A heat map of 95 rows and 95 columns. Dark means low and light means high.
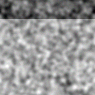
Seam: horizontal, 20% of the way down, the bottom part higher. Stripes: none. Lone odd cells: none.
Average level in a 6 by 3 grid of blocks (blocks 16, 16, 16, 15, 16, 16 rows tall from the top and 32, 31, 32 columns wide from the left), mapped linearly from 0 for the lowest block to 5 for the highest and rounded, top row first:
0 1 0 / 3 3 3 / 5 4 4 / 4 4 4 / 5 4 5 / 5 5 4
